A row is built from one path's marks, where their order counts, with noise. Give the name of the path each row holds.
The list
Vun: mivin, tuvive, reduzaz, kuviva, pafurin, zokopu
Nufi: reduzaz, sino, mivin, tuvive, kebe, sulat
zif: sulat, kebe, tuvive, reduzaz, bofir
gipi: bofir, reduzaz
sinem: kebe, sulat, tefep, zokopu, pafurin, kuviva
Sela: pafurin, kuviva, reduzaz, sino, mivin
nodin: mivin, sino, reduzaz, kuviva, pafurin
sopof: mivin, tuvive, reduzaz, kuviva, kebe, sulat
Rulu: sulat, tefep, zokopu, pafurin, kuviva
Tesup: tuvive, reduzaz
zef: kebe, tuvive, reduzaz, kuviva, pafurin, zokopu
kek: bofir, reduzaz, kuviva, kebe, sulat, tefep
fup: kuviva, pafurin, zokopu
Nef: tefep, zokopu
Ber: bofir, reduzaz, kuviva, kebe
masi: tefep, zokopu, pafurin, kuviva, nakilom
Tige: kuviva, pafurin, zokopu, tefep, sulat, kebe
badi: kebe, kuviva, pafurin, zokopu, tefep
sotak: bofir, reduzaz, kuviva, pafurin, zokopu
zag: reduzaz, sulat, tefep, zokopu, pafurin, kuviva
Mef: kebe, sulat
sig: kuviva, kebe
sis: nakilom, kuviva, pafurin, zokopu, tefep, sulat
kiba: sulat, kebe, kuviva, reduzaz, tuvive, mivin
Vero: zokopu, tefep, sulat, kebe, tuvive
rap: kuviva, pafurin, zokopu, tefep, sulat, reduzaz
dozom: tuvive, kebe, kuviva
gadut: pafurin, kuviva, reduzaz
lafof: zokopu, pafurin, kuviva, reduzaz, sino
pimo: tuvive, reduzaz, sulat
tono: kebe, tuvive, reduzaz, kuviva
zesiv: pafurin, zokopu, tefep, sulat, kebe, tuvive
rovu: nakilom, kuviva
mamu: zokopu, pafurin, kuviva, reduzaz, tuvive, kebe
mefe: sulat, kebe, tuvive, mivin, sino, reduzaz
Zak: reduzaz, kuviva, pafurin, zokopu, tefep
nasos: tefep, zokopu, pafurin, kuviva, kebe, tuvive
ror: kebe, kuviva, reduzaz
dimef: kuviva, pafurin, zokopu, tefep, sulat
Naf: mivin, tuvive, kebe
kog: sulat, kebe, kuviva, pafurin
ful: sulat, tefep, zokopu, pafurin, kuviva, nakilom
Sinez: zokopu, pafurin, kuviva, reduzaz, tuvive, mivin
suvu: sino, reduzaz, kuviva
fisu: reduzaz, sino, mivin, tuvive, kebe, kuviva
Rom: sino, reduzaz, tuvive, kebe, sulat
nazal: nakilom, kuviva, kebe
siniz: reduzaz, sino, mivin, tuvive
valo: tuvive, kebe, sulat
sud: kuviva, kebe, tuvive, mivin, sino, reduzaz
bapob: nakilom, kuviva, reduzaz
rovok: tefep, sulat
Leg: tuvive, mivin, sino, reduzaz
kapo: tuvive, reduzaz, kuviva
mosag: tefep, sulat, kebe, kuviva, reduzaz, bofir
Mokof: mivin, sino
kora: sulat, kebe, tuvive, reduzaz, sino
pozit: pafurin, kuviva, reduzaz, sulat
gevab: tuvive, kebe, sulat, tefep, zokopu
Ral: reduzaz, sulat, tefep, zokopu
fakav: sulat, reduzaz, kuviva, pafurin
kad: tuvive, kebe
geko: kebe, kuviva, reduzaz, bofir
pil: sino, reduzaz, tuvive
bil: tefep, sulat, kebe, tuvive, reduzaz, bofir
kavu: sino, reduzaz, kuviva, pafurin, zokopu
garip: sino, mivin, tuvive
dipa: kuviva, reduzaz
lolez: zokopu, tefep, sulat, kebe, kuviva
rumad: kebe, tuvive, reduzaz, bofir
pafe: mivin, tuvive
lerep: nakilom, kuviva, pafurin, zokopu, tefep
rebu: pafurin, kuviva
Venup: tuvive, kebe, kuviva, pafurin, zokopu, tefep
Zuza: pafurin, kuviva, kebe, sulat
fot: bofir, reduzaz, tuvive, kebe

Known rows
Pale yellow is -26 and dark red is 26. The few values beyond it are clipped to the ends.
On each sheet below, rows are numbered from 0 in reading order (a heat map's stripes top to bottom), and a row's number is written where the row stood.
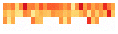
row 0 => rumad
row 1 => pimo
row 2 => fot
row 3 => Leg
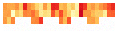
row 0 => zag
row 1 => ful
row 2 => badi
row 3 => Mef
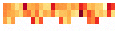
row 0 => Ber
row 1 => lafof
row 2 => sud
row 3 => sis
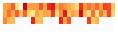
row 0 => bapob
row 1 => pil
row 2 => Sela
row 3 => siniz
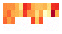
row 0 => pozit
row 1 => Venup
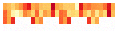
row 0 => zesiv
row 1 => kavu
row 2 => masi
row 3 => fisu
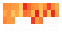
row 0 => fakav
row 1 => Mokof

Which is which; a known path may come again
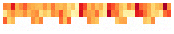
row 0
Tesup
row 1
Nef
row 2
badi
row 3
sig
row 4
mosag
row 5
kek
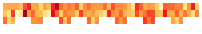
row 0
dozom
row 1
kog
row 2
pafe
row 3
Naf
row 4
pozit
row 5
rebu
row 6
gipi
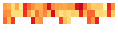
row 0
rap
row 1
garip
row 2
Rom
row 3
masi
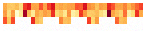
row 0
Venup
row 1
pil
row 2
valo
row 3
sud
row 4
kad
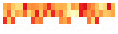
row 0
lafof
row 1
Mokof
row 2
sinem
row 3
sotak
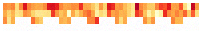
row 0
rumad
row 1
kora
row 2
Ral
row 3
ful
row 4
geko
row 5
gevab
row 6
bapob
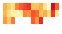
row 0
Vero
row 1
lerep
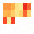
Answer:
mamu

